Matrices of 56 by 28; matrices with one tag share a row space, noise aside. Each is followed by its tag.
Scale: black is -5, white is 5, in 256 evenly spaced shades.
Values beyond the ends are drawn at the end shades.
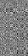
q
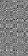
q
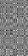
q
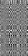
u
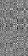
q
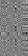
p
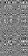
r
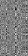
p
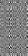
u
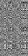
r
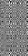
u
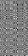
q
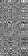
r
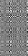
u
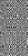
u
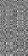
q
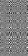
u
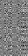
r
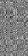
q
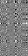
p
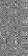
p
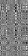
p
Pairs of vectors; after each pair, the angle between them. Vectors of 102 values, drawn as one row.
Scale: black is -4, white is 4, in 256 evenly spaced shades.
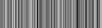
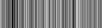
partly opposed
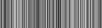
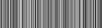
orthogonal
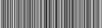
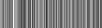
partly aligned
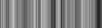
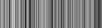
partly aligned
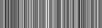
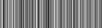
partly opposed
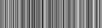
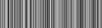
partly opposed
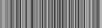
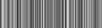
partly aligned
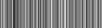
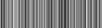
nearly opposite
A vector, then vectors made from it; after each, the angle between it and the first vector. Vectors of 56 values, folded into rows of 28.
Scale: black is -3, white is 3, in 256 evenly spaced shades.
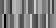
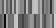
partly aligned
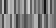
partly opposed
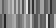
partly aligned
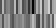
orthogonal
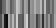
partly aligned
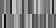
nearly parallel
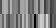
orthogonal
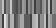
nearly opposite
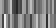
nearly opposite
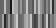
nearly parallel
